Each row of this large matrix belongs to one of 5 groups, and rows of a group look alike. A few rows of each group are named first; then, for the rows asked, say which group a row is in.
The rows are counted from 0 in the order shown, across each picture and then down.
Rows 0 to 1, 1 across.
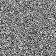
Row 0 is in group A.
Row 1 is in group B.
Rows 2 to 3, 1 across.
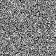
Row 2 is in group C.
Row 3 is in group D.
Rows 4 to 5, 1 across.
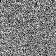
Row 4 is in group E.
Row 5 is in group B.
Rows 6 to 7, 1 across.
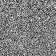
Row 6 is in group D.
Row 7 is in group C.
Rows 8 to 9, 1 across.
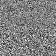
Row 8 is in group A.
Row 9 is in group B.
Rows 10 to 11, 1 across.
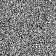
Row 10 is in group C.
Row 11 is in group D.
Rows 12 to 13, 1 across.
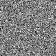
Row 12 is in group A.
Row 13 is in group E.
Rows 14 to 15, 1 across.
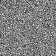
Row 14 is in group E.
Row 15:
B
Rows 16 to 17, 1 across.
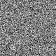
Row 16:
A
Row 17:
D
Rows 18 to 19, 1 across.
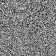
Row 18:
C
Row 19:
B
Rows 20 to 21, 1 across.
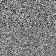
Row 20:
C
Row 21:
B
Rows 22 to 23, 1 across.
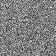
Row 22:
B
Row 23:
E
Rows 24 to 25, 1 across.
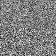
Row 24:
B
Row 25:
A
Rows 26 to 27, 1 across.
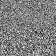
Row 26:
A
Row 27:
E
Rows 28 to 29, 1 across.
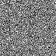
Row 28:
D
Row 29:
D
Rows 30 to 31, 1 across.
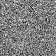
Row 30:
B
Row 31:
C
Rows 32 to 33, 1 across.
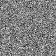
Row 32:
A
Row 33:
B
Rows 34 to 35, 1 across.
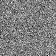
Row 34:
C
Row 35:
A
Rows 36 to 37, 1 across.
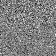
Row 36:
E
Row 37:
A
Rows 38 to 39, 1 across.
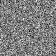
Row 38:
E
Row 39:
A
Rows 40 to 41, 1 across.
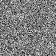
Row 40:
C
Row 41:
A
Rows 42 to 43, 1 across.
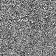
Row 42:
B
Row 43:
A
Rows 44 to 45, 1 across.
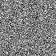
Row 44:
B
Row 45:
D
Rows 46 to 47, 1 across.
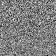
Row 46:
D
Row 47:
A
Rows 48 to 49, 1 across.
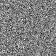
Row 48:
B
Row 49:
E
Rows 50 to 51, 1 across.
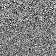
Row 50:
B
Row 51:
D
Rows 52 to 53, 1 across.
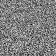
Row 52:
E
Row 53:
C
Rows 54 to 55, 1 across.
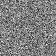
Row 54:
D
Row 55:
B
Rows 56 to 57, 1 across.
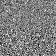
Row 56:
D
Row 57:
C
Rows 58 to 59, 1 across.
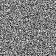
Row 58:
B
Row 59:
A
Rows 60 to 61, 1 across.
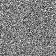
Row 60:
B
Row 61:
A
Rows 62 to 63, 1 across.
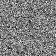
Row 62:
D
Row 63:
A
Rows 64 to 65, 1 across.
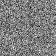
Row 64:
D
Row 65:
D
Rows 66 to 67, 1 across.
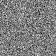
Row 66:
C
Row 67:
E
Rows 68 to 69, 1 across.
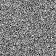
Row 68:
B
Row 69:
D
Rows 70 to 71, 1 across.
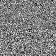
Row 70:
E
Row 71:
A
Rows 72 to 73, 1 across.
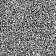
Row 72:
C
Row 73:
E
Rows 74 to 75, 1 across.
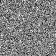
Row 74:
E
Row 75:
A
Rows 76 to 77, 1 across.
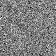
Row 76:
A
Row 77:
C
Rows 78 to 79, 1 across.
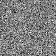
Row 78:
C
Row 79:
A
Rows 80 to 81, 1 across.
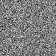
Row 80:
C
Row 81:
C
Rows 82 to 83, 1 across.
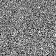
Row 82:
C
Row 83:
A
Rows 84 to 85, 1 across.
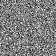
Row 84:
E
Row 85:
D
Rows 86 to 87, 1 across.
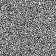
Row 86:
A
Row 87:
D
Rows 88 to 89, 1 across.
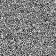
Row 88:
E
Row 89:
A
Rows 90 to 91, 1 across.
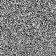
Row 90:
E
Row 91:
A
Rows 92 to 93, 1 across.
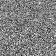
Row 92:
A
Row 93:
D
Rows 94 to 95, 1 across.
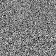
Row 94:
C
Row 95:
D
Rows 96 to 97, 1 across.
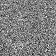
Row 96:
B
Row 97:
C
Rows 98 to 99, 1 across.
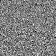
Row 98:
E
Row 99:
E
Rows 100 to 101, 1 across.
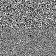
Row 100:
A
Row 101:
A
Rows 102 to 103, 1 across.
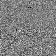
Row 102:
A
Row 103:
A
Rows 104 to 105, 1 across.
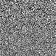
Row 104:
D
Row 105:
D
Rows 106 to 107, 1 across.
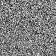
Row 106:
D
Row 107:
E
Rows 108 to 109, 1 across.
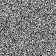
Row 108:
D
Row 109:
C
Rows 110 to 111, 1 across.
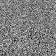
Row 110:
B
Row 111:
C
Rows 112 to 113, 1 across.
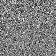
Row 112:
E
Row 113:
C
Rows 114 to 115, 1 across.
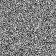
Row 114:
E
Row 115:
D
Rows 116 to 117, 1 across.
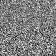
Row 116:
E
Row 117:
E
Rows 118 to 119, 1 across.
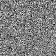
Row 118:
A
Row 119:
A
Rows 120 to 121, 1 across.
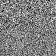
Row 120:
D
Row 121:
C
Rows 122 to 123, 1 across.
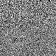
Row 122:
D
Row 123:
C
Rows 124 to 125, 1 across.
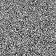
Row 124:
B
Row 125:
D
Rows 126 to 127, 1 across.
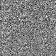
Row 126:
B
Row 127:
B
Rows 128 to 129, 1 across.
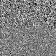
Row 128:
E
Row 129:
B
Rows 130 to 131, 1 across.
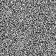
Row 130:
C
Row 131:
C
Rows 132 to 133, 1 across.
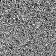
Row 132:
E
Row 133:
B
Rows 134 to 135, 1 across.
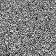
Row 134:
B
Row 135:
D
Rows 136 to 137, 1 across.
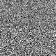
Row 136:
D
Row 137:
A
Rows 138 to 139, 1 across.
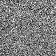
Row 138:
D
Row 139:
C
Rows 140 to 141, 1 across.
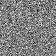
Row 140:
A
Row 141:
B
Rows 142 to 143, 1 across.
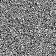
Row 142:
E
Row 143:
A
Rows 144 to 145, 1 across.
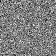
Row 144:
E
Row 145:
A
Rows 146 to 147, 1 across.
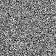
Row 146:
D
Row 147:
C
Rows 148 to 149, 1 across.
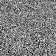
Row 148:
A
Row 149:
C
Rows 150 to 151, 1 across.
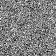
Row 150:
A
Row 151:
C
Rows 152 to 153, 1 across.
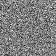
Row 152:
B
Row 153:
D
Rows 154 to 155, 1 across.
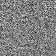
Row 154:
B
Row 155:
B
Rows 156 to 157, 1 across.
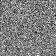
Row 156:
C
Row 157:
E
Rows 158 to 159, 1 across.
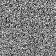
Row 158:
D
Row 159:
B
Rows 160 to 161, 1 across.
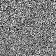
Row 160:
A
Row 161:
D
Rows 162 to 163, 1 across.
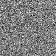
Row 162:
A
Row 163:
D
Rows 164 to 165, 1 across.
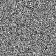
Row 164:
A
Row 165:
E
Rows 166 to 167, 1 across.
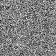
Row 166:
B
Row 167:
C
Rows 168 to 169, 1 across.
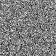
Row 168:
B
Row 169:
D
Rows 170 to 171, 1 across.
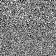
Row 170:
C
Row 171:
A
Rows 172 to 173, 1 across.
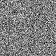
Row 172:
C
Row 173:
D
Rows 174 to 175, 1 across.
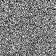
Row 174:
D
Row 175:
D
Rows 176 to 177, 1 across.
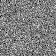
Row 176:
E
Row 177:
C
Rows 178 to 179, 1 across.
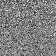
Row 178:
D
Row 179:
B
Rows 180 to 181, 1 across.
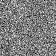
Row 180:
C
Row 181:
D
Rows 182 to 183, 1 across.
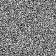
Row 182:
A
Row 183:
C
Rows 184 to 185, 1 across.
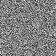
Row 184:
E
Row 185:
B
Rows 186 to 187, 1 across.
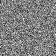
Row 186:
E
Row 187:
A
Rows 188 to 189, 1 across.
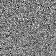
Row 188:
E
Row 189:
B
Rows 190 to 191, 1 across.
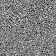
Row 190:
B
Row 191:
E
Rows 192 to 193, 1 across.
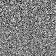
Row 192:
D
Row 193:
B
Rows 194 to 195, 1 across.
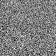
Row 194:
C
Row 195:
C
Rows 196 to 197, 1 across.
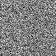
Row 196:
B
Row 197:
B
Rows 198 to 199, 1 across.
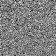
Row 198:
A
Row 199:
A
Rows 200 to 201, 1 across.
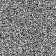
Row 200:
A
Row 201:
B
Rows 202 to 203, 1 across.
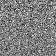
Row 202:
A
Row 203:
D
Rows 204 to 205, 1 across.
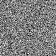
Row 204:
C
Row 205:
A
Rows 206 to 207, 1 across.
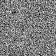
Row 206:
C
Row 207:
C
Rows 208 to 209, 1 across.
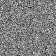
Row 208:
A
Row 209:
E
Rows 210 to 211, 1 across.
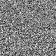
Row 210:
A
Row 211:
D
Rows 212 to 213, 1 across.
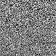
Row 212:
D
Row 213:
D
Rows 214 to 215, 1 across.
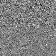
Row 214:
E
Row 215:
B
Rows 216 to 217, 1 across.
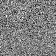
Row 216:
C
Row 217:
A
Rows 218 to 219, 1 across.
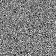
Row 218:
C
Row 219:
A
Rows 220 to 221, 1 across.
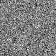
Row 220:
E
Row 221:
C
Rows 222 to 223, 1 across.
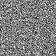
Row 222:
B
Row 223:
E
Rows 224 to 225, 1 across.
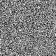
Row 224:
C
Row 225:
A
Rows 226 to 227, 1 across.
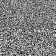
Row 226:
C
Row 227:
A
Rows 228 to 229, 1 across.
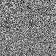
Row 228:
D
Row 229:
D
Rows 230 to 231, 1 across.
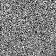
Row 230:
B
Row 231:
E
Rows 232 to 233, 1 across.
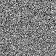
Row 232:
D
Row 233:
D
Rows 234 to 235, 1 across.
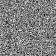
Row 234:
D
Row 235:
A
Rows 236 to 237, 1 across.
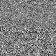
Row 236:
A
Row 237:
E
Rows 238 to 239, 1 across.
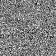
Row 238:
E
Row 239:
B
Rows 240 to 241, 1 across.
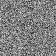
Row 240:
A
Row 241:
B
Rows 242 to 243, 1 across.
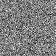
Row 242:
D
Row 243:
D
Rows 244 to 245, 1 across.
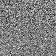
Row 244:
D
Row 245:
B
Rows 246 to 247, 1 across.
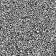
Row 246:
B
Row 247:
E
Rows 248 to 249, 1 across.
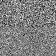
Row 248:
C
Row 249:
B
